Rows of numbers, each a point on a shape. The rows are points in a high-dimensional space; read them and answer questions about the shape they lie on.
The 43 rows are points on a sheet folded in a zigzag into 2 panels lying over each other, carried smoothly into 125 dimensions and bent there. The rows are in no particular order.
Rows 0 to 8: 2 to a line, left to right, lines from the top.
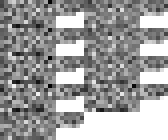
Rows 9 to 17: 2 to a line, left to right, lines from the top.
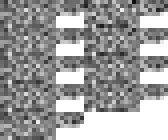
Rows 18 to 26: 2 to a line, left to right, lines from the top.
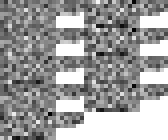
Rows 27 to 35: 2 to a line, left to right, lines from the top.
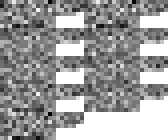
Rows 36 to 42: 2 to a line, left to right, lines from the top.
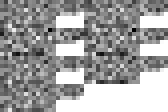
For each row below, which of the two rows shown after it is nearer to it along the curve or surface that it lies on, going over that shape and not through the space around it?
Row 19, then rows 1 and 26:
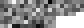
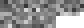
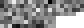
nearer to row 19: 26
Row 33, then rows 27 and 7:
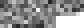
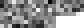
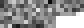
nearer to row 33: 27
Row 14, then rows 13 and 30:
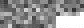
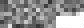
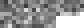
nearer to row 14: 13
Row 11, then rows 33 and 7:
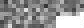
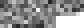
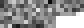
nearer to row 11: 7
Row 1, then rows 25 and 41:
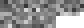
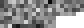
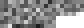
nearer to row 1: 41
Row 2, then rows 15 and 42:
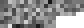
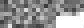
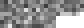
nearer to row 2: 15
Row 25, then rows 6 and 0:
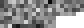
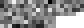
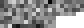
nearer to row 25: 0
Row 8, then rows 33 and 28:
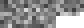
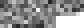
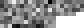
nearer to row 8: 28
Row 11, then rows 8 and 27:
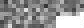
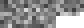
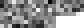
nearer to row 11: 8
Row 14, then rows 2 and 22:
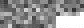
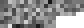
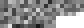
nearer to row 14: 2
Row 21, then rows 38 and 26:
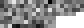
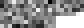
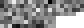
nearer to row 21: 26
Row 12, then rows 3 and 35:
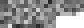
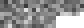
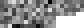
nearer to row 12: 35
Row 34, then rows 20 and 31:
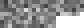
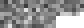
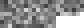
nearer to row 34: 31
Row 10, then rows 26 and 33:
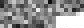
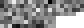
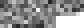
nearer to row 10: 26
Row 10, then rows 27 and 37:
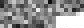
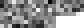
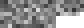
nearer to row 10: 27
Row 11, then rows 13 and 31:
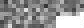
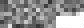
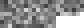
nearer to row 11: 31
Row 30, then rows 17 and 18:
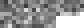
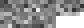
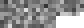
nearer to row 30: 17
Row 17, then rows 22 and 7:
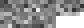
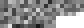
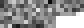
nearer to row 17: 22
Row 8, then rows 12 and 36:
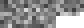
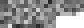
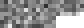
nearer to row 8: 12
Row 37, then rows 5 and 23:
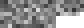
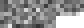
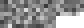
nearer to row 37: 23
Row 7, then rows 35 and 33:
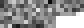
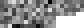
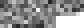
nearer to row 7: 35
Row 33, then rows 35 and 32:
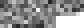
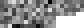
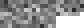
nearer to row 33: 35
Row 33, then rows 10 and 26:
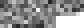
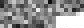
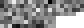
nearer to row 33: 26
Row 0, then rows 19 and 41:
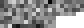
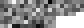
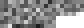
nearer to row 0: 19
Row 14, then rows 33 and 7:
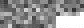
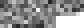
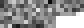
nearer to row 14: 7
